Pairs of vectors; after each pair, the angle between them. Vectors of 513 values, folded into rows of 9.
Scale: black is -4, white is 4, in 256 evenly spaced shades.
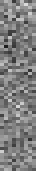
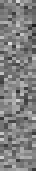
orthogonal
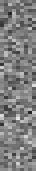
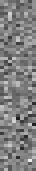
partly opposed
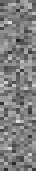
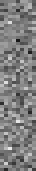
nearly parallel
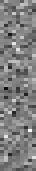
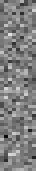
nearly opposite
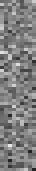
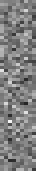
partly aligned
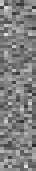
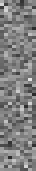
nearly parallel
